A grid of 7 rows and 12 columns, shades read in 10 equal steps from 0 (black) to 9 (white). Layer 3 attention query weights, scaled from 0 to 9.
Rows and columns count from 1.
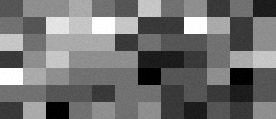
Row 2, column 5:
9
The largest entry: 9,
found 3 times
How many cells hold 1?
5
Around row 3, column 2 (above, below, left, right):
3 5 7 6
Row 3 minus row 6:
3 0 3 3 4 -2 0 1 0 2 1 2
